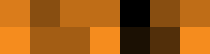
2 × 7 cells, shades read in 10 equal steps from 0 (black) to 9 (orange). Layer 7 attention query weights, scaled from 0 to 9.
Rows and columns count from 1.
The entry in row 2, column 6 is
3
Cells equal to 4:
0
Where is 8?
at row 1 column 1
